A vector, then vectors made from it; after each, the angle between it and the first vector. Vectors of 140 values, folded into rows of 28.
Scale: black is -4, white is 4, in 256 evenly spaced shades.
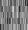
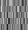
orthogonal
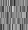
partly aligned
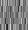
orthogonal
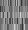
partly aligned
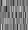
orthogonal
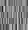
partly aligned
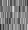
nearly parallel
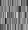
partly aligned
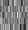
orthogonal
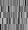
partly aligned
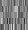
partly aligned
